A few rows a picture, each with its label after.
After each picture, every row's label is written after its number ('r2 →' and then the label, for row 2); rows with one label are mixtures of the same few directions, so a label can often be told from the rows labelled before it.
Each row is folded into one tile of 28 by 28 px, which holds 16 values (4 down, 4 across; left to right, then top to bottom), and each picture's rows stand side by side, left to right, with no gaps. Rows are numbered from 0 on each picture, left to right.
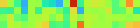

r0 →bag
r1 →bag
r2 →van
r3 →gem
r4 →van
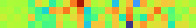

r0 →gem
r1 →gem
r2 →bag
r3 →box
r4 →van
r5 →gem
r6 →box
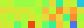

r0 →van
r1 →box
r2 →van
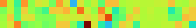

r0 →van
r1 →gem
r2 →van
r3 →box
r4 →box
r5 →bag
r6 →box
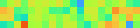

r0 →box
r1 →bag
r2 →bag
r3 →box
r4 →van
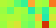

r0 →bag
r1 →van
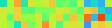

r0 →van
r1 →van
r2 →gem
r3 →gem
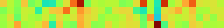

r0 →van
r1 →bag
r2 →bag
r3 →box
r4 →gem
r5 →van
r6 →bag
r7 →gem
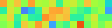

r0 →bag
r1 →box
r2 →box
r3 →bag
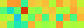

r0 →gem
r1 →gem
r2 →gem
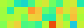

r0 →bag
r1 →box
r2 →van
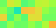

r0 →gem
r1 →box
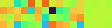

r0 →van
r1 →bag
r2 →box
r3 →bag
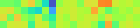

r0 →gem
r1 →bag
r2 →van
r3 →bag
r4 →box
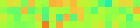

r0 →gem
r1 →van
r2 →gem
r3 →bag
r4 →gem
